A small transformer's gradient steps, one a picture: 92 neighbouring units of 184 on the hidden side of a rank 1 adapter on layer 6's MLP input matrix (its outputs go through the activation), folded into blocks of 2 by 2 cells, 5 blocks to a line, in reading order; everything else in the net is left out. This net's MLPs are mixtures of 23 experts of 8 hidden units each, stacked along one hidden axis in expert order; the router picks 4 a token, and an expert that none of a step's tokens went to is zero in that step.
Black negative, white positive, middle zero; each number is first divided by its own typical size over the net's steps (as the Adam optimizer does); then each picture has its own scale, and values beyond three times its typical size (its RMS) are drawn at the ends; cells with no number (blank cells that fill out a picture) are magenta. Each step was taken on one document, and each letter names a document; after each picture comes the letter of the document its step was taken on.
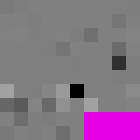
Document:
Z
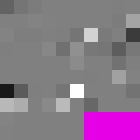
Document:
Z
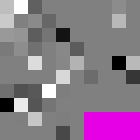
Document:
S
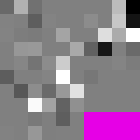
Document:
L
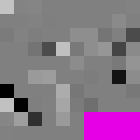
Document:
Z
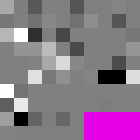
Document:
S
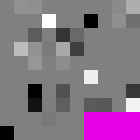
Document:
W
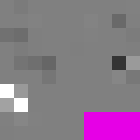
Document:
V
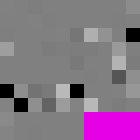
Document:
Z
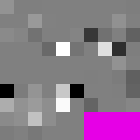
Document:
Z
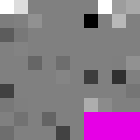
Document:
S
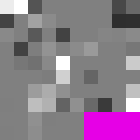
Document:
L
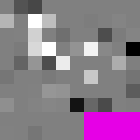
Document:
L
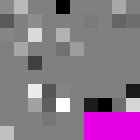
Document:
W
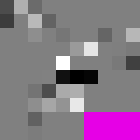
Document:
L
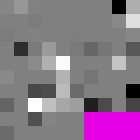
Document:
W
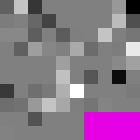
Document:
L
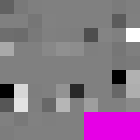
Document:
Z
